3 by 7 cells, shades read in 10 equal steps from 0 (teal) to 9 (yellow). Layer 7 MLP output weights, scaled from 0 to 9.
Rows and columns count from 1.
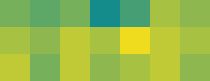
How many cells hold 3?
1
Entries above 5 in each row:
1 6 4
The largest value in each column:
7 5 7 6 9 7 6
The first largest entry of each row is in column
6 5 1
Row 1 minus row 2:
-2 -2 -3 -6 -7 -1 -1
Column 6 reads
6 7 7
